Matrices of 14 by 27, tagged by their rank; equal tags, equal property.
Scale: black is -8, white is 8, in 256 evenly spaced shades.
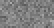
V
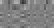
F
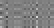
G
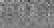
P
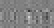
F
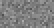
V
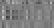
F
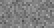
V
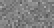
V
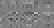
P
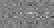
P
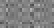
F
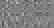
P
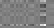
G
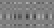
G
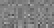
P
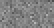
V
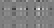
G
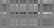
G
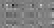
F
